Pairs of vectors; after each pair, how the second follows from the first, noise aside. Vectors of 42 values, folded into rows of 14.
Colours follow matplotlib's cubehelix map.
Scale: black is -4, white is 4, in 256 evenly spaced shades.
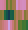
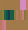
partly zeroed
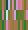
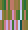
reversed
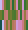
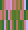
reversed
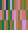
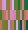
reversed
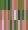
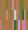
partly zeroed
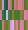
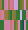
reversed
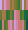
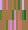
partly zeroed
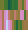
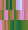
reversed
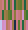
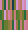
reversed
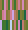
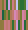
reversed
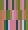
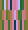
reversed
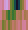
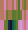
reversed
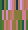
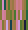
reversed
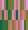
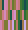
reversed
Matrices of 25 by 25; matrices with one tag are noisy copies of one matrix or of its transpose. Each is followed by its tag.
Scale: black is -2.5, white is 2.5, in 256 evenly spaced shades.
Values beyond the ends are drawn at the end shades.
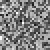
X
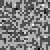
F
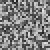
F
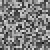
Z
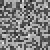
F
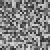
F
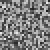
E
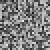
F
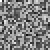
Z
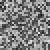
X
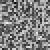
F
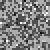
X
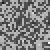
X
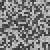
X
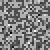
Z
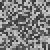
X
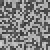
F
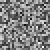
Z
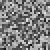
X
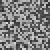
E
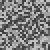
X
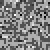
F
